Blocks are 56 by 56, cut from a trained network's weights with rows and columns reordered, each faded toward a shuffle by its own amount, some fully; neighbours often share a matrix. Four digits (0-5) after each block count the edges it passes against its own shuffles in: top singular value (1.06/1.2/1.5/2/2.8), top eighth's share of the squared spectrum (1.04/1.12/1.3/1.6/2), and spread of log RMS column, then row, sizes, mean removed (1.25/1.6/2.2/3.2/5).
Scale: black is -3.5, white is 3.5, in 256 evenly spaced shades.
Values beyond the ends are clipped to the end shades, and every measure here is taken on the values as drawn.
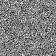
0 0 0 0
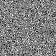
0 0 0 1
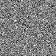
2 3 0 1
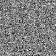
2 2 1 1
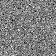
1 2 0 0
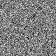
0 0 0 0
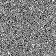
0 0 0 0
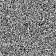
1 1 0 0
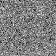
2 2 0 0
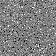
0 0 0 0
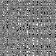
3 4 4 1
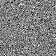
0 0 0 0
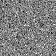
0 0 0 0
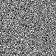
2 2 1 0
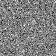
0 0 0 0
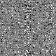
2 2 2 0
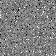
0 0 1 0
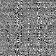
2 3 3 0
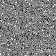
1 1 0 0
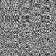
4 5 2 1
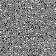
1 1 0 0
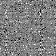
2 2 2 0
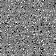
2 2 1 0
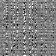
3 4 4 0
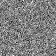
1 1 0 0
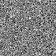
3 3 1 0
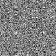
3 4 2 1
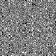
2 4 2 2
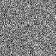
3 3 2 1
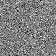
2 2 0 0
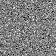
0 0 0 0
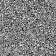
1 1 0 0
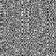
4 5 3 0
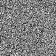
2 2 0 0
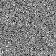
2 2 0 0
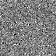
1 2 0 1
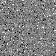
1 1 1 0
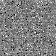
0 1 1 0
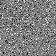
1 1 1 0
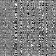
3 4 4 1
